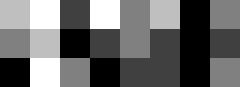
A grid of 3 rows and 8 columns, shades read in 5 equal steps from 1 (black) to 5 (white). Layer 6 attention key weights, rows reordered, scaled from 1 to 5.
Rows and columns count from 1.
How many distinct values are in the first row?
5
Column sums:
8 14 6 8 8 8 3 8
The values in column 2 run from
4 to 5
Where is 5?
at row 1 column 2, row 1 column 4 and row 3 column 2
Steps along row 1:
up down up down up down up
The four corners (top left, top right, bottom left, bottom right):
4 3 1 3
